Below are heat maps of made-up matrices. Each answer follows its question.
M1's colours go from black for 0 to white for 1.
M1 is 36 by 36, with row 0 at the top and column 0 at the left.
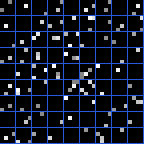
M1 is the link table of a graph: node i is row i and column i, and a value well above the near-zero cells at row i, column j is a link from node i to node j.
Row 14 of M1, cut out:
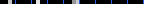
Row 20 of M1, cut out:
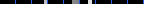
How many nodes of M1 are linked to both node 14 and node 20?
2
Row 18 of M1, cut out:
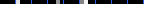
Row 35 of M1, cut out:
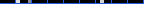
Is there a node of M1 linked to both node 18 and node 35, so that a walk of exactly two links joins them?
yes
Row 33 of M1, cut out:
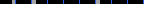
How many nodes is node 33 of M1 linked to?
3
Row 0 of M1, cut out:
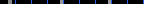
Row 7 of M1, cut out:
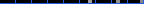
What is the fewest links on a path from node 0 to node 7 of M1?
6
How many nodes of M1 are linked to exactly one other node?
1
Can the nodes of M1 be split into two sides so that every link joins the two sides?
yes
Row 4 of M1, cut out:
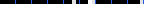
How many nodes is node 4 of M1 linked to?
4
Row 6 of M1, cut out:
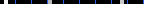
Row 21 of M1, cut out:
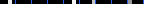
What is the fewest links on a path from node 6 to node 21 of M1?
3
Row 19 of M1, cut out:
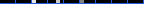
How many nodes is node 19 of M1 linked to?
3
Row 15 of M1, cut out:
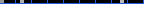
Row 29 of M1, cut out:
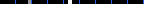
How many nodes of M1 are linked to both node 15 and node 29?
0
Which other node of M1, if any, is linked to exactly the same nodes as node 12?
none
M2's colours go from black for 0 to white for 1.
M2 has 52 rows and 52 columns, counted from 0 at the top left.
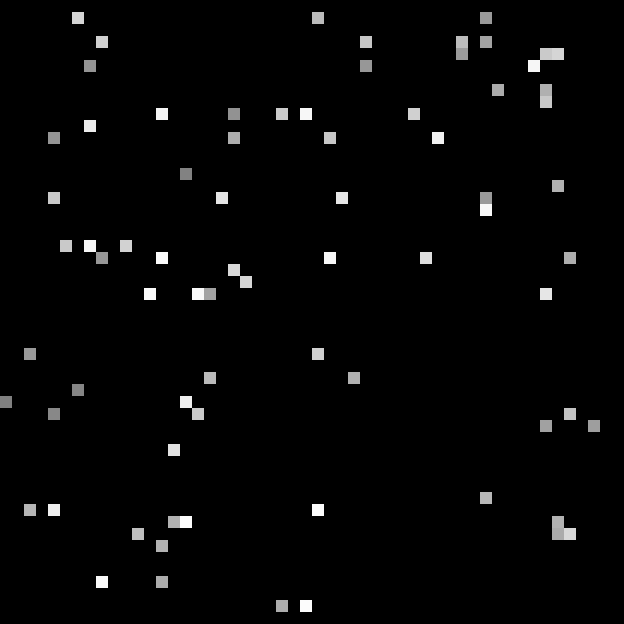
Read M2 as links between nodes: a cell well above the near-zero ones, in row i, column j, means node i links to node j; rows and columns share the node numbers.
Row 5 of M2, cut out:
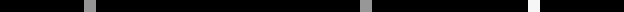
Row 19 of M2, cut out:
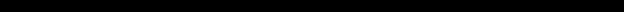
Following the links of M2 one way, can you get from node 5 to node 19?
yes
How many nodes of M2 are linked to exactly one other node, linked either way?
9
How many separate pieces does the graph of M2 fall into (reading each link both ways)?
3
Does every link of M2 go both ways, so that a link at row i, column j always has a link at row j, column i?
no
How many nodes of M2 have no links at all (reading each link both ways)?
2
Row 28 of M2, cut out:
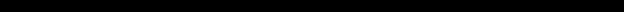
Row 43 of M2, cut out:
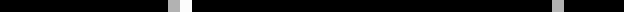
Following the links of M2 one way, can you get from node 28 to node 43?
no
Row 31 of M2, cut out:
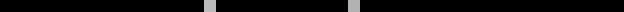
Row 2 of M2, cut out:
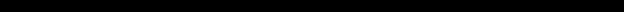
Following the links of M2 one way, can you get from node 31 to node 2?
yes
